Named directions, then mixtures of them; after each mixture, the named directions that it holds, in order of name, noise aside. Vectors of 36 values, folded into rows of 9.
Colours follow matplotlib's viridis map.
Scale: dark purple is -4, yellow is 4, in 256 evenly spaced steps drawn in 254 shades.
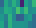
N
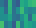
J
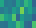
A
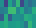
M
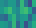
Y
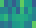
A, N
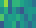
J, M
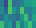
J, M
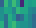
N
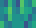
J, Y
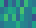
A, M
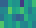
J, M, N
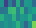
A, M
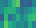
A, J, M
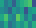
A, N, Y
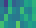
J, M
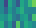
J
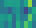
Y
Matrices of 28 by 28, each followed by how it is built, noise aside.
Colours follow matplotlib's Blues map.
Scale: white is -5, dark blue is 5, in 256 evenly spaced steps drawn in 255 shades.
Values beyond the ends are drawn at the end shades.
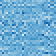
low rank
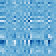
low rank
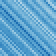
Toeplitz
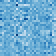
low rank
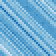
Toeplitz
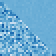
lower triangular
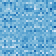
low rank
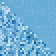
lower triangular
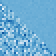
lower triangular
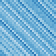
Toeplitz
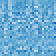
low rank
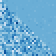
lower triangular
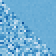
lower triangular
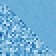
lower triangular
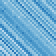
Toeplitz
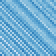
Toeplitz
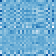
low rank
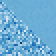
lower triangular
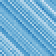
Toeplitz
